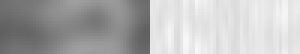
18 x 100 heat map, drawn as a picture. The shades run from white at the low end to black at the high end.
It is made of 1 by 2 panels. Panel 1,1: middling, smooth. Panel 1,2: very low, streaked downward, faint in contrast.
